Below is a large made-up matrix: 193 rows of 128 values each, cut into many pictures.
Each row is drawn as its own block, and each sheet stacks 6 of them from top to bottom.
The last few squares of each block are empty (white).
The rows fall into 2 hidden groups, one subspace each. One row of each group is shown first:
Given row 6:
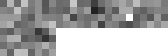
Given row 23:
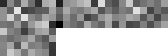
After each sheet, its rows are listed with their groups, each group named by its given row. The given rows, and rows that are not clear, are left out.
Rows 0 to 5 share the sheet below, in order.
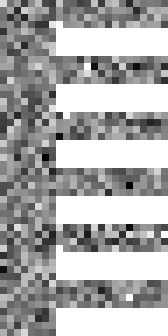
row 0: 23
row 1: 23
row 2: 23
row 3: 6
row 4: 23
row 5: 6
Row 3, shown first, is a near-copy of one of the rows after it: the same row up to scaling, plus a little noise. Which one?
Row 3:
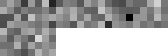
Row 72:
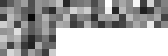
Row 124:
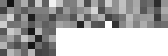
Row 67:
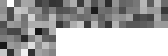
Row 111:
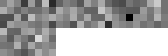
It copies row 111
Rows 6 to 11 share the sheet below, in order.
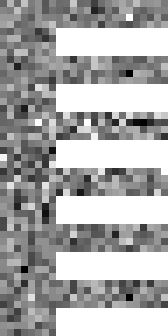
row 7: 6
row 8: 23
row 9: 23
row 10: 6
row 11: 6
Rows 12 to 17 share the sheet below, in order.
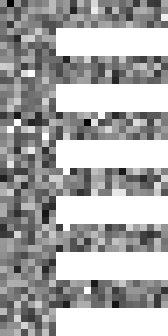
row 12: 6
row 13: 23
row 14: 23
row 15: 23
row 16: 23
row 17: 23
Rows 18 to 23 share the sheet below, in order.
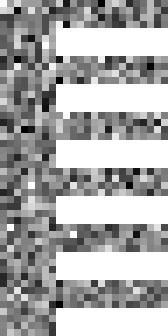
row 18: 23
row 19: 23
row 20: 23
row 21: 6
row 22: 6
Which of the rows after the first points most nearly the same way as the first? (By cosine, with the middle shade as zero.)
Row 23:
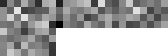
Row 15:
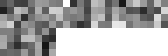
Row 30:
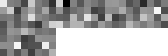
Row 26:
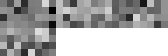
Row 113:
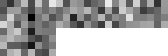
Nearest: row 113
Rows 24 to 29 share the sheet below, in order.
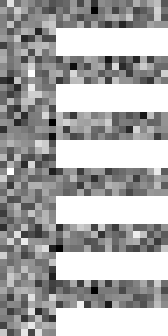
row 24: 6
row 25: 6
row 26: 6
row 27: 6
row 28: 23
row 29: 6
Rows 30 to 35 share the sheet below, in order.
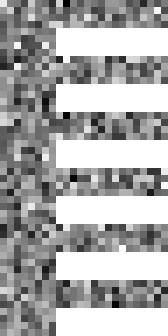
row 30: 23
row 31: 23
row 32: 23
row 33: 6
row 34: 23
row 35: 23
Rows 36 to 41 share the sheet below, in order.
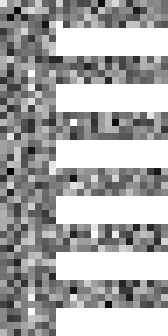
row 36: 23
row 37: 6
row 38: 6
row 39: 6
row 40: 6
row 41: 6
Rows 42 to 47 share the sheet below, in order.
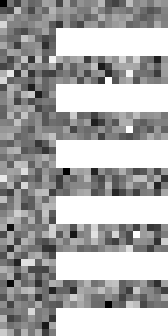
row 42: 23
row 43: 6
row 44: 6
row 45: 23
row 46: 6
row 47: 6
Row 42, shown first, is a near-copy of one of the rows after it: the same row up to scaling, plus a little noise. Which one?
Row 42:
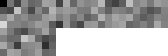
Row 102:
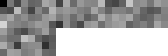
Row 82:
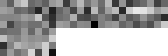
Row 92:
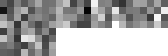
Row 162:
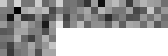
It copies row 102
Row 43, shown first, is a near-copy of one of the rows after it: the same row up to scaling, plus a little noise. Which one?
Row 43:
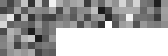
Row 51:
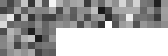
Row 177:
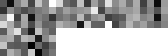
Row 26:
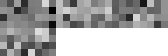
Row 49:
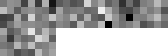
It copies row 51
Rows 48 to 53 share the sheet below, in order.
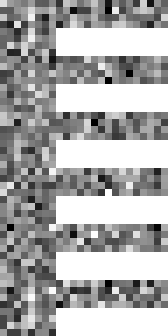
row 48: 6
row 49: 6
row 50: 23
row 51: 6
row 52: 6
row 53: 6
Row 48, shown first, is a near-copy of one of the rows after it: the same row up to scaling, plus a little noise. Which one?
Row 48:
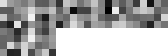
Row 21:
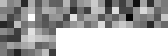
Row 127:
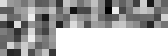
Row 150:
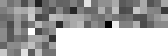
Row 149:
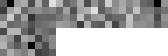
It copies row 127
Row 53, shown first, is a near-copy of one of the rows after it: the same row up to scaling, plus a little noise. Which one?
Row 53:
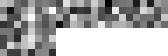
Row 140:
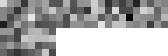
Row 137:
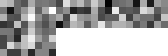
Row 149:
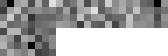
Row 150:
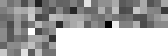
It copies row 137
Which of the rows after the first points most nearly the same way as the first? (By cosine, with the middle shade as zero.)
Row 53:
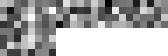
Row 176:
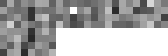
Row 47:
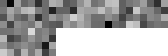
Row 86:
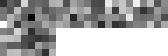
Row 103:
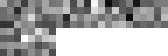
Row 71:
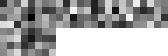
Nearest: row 103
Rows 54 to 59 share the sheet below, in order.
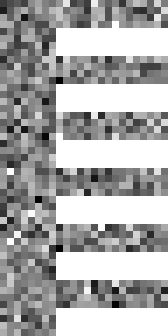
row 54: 23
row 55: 23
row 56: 23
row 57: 6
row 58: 23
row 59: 23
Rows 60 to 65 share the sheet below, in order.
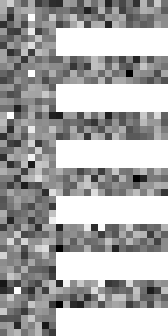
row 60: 6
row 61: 6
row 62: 6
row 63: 23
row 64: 23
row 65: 23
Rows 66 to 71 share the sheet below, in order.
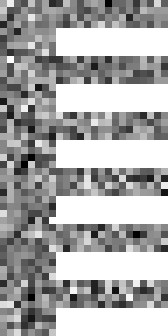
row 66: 6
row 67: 6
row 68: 6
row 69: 23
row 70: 23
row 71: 6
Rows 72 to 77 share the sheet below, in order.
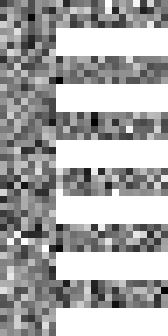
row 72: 6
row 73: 23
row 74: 6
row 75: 23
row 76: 23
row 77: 23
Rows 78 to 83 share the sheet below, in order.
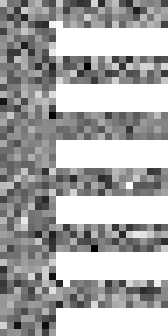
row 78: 23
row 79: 23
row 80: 6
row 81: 6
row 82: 23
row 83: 23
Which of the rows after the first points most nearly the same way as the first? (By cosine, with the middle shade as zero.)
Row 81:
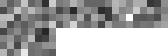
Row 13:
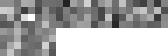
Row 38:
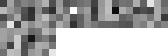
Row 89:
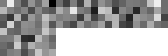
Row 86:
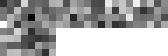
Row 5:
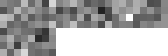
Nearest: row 5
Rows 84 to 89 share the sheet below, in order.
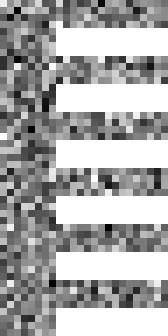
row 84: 23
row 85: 23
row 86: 6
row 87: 6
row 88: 6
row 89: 6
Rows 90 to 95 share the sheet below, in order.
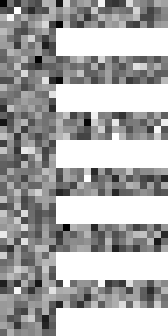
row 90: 23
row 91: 23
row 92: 23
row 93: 23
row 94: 23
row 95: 23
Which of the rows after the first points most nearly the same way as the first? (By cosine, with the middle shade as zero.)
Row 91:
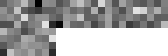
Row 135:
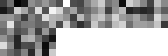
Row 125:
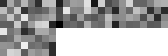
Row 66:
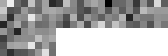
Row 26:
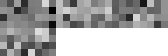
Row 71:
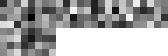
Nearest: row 125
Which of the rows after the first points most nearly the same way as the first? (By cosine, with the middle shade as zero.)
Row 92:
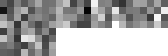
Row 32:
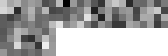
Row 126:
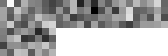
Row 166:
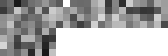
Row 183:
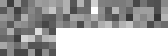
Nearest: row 166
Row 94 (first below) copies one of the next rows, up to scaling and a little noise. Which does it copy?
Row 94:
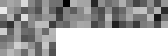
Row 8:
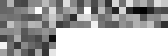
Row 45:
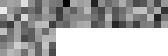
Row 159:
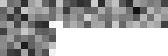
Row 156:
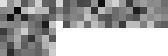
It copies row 45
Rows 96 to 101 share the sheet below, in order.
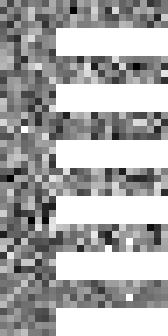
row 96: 6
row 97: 23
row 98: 23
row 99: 23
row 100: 6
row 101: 6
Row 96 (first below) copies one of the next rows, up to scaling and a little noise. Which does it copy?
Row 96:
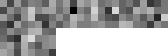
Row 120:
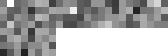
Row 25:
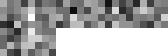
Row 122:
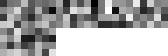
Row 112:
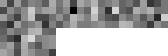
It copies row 112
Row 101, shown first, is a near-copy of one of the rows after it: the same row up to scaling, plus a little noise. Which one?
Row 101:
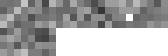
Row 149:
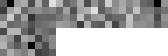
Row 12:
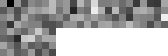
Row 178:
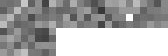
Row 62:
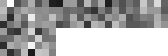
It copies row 178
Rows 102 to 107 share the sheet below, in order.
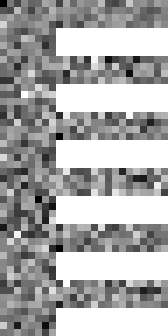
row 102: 23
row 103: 6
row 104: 23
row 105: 23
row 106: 23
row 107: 23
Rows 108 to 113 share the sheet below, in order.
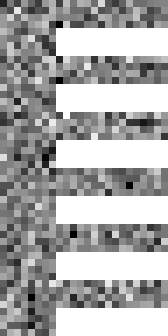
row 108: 23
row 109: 23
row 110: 23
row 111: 6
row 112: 6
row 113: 6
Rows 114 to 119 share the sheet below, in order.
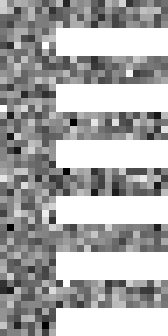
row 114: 23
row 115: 6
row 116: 6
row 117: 23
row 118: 6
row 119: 23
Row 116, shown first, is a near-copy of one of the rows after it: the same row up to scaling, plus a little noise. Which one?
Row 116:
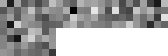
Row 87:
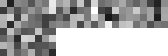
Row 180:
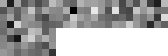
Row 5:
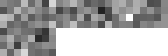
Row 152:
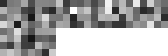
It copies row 180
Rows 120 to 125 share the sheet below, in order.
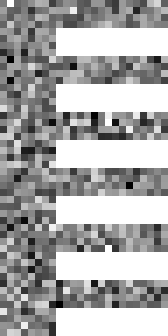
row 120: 6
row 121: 6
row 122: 6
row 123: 6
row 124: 6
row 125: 23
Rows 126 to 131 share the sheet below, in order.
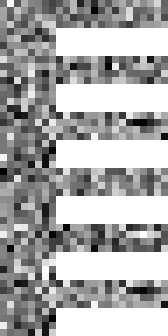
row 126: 6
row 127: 6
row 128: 23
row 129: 23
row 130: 23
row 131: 23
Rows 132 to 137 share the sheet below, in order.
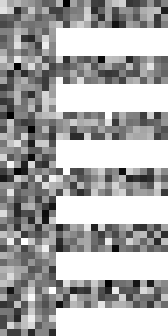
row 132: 23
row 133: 23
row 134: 6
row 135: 23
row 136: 23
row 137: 6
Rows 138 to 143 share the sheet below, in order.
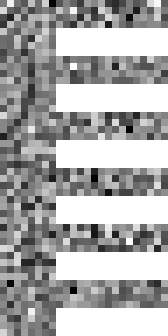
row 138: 6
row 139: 6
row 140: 6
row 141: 6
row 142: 6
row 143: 6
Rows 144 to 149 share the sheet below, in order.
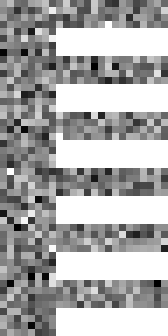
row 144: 6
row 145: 6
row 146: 23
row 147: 6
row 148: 23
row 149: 6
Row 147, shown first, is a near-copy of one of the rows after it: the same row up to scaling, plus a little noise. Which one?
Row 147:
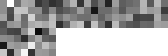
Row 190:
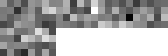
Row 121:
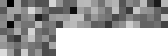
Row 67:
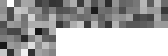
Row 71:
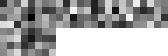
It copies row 67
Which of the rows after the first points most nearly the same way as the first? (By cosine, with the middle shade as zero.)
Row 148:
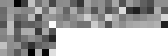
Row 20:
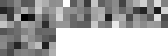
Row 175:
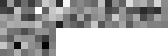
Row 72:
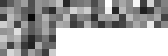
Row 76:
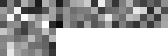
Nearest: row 175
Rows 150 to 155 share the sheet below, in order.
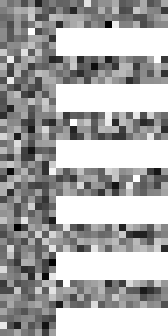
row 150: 6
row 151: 6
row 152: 6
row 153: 6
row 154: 23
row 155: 23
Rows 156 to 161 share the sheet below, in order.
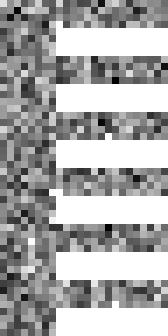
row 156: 23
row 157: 23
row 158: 6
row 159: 23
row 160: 6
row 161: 23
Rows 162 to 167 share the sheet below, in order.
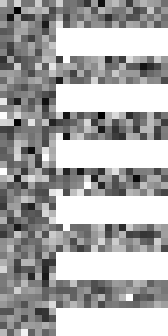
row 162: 23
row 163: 23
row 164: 23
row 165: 23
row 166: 23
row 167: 6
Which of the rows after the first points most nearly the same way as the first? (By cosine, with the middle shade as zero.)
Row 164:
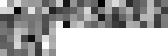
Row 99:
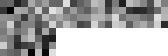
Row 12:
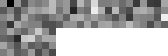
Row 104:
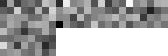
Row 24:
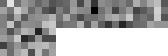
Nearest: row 24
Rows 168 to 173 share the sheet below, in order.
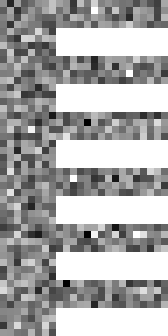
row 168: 6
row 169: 6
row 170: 23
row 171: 6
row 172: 23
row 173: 23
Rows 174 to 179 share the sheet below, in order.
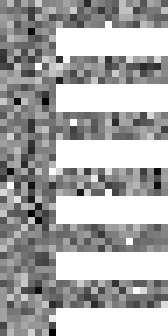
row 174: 6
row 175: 23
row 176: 6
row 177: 6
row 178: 6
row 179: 23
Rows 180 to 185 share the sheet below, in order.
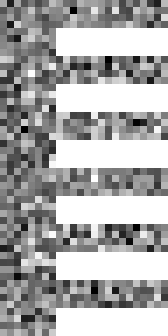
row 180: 6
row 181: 6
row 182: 23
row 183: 6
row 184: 6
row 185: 6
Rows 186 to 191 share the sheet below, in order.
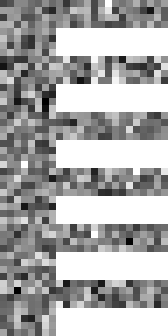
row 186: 6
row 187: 23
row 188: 6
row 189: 6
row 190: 6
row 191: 23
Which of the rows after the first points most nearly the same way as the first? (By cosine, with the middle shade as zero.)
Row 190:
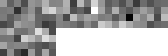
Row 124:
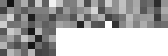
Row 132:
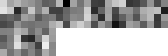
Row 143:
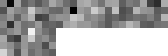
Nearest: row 143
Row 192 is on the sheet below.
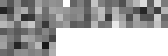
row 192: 23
